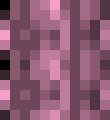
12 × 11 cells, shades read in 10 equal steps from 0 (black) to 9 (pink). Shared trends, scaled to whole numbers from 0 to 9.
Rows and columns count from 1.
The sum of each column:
52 54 49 60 74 78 76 48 64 50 59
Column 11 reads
3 3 6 7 6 4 3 4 6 7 6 4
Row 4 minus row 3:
3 0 1 -1 -1 -2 0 0 -1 0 1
